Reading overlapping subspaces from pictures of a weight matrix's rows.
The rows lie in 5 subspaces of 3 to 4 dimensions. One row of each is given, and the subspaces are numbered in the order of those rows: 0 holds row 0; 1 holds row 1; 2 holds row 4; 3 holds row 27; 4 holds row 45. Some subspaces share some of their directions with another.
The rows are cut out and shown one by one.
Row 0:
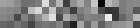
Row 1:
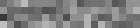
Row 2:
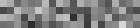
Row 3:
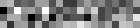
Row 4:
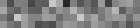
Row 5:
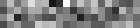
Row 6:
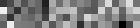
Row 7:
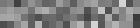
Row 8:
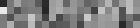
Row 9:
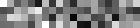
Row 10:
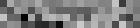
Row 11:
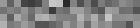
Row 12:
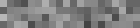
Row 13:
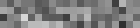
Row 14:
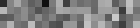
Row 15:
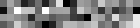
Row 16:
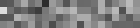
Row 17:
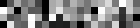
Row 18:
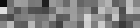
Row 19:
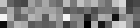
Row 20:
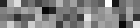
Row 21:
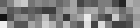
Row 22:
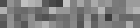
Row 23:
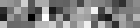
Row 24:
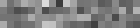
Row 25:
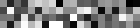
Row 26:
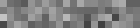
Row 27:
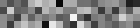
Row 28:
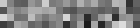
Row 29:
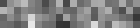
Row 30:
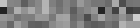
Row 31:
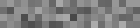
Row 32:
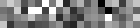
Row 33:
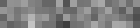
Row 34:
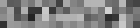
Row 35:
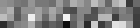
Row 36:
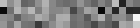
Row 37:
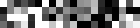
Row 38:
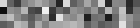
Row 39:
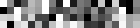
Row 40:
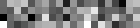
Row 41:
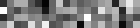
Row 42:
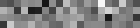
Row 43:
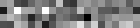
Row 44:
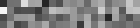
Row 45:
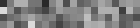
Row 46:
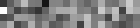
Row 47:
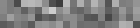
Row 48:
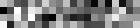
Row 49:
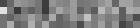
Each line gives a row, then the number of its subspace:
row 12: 4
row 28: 4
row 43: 1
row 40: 0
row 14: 1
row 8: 0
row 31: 3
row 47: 2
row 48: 0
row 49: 1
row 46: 2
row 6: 4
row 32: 0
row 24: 1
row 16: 2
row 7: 1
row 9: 3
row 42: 0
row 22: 2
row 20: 2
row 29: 4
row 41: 3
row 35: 4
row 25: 3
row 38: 0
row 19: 0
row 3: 1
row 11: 2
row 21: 1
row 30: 1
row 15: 1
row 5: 2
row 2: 3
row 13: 3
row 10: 3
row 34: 0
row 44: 2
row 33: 4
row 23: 0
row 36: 1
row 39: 0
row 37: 3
